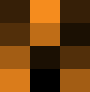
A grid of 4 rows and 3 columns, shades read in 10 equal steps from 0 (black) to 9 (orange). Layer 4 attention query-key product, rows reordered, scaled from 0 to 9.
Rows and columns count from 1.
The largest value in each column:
8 9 6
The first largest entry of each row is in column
2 2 1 1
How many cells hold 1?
2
